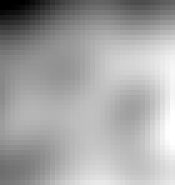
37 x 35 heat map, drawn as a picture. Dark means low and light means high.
Mirror symmetry: none. Ninth with the lowest average: top left. Lone odd cells: none. Grain: smooth. Slope: up to the bottom right.
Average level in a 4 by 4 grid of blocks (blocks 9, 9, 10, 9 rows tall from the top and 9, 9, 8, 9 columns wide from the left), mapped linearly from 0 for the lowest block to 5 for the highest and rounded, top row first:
0 2 3 3 / 3 3 4 5 / 3 4 4 5 / 2 4 5 5
